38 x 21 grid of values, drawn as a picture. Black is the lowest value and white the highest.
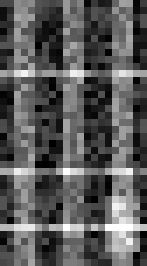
Upright stripes repeat 3 times across the table. In the bottom right lies a patch that is higher than the rest. The bottom right is the ninth with the highest average. Rows 11, 25 and 33 differ from the rows beside them.
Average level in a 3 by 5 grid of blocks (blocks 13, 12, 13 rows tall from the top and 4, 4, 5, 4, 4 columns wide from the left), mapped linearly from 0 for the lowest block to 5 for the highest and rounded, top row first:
30202 / 20202 / 31325
